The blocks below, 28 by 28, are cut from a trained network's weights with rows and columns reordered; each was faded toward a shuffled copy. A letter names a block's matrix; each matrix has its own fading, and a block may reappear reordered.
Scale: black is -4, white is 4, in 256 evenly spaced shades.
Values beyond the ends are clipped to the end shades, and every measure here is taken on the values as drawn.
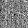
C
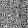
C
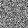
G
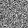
G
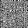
C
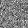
G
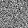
G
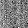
C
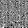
C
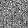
G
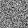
G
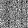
C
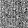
C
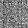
C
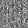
C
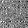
C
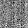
C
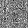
C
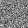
G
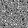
G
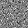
G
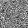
G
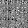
C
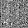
C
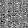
C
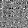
C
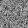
G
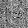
C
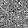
G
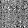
C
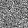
G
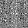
C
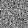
G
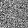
G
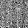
C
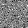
G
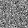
G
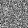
G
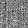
C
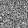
G
